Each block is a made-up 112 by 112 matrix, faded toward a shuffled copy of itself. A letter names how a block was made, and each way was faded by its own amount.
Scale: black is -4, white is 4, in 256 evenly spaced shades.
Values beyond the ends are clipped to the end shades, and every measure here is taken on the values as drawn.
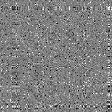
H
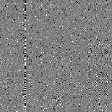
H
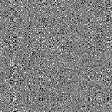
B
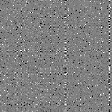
H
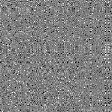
B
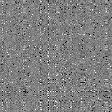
H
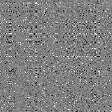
H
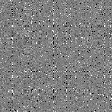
H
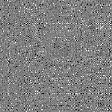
H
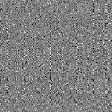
B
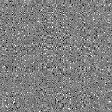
B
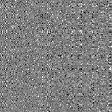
B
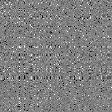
H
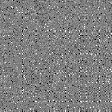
H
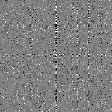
H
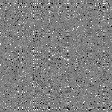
H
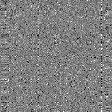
B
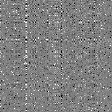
H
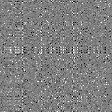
H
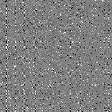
H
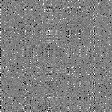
H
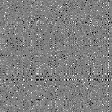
H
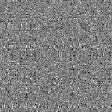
B
